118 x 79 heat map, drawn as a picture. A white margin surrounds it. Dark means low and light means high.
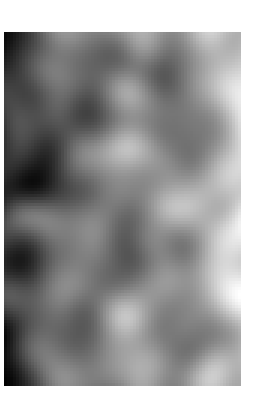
Values rise toward the right. There are no lone odd cells. The texture varies smoothly and slowly.
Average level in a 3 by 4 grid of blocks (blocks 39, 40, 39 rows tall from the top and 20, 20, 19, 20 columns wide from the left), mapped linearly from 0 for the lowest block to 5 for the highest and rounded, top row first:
1 2 3 4 / 0 2 3 5 / 1 3 4 4
